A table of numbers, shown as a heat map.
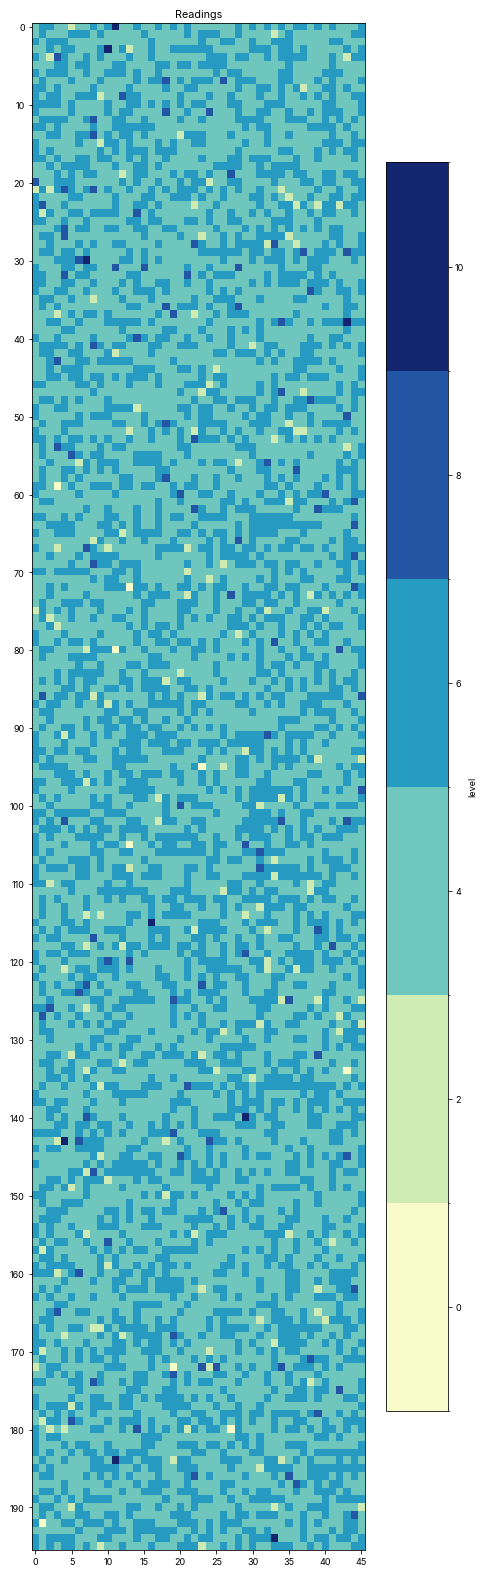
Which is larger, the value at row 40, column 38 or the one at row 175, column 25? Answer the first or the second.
the first
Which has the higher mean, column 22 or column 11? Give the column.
11
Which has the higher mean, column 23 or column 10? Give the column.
10
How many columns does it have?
46
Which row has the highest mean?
136
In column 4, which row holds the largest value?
143
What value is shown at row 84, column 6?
4
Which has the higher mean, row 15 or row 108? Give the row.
108
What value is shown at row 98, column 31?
6
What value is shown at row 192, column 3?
4
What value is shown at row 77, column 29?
6
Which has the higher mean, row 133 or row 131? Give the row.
133
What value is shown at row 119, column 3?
6
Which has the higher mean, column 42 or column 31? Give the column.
31
